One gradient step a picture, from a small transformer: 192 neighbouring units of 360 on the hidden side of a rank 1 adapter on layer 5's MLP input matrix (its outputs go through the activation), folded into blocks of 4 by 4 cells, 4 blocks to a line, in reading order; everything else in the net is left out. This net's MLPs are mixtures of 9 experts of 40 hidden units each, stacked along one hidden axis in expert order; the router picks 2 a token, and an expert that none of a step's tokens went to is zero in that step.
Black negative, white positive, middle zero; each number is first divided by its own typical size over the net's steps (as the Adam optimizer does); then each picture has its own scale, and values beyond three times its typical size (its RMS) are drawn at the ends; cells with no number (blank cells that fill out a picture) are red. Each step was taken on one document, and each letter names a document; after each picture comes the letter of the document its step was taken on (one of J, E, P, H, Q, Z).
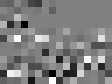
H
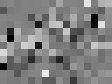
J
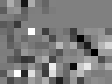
H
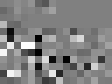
H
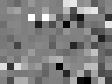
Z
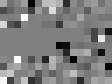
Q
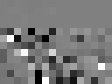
Q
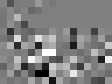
H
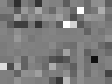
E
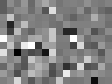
H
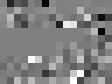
E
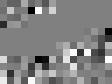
Q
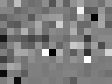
J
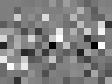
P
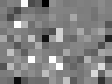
E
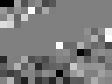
Q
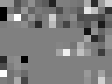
Z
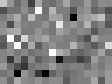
J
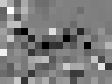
Q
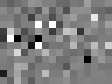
J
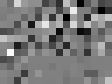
P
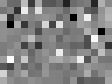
P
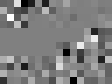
Z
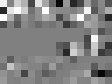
Z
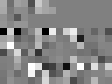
H
